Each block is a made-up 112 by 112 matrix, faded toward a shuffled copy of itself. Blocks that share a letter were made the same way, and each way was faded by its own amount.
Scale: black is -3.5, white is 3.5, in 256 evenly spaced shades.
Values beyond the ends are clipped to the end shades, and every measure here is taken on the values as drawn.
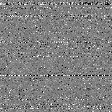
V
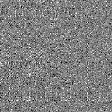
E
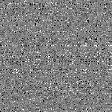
V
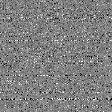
V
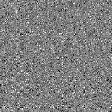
E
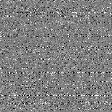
V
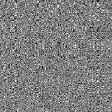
E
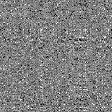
E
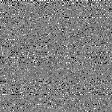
V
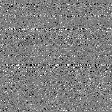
V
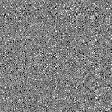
E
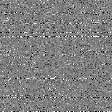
V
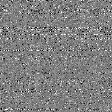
V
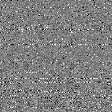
V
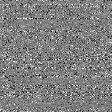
V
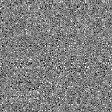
E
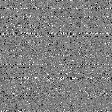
V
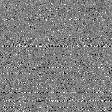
V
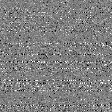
V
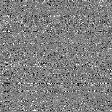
V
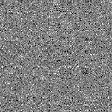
E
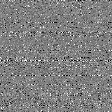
V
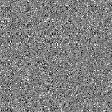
E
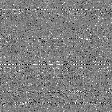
V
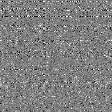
V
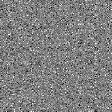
E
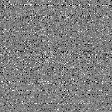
V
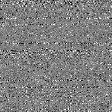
V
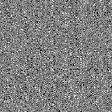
E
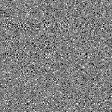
E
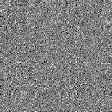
E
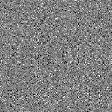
E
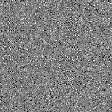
E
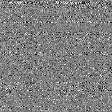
V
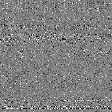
V
